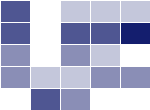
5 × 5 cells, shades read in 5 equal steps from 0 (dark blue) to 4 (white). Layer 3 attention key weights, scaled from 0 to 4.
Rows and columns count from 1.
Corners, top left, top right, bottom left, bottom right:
1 3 4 4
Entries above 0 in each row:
5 4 5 5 5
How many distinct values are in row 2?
3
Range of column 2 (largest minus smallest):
3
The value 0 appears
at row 2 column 5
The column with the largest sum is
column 2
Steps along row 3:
up down up up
